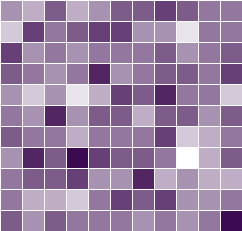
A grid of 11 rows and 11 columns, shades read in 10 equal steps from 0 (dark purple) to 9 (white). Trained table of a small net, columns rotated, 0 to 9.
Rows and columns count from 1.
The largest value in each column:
7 7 6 8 6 5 6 6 9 6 7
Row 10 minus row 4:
1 2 1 3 3 -3 -1 -1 2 1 2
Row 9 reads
4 3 3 2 5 5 1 6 5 6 6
